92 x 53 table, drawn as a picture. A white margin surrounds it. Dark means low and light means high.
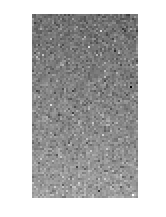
Grain: fine. Stripes: none. Odd rows or columns: none. Average level on the scale: 50%. Slope: up to the bottom.
